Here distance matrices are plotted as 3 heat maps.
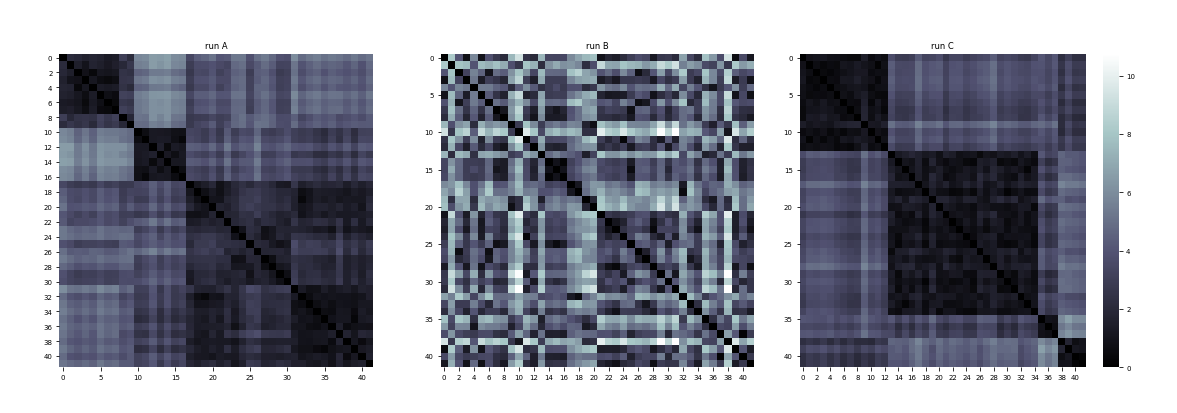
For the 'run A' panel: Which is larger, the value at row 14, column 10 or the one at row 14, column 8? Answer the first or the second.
the second
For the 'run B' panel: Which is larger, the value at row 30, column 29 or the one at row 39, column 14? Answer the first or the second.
the first
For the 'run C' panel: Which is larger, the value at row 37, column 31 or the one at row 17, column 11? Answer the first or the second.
the second
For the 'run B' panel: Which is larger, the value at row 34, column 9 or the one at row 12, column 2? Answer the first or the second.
the first
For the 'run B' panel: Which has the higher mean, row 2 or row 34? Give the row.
2
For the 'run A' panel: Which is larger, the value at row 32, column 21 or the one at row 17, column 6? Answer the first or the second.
the second
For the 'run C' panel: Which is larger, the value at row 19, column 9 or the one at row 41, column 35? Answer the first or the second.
the second
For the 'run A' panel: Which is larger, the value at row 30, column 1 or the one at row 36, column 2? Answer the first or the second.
the second
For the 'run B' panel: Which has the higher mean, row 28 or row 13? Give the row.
13
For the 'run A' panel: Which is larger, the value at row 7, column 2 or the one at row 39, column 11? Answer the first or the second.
the second
